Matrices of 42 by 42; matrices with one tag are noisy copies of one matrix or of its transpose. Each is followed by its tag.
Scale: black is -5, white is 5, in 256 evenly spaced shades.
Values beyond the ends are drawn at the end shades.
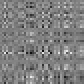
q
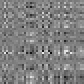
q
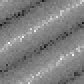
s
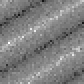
s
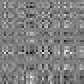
q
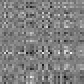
q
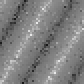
s
